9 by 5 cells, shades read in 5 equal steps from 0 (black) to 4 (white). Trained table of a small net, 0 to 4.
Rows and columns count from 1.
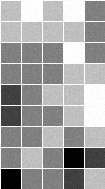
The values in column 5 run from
1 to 4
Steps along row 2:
same same same down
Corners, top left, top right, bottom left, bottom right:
3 2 0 3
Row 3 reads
2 2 2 4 2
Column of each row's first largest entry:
2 1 4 4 5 5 3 2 5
